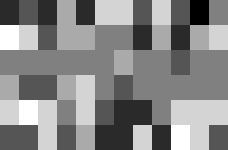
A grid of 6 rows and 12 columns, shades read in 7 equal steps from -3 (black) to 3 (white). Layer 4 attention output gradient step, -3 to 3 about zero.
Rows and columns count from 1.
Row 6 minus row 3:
-1 -1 2 -1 1 -2 -3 2 -2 4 2 -1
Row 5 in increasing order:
-2 -2 -1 0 0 2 2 2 2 2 2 3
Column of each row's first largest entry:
6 1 7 5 2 10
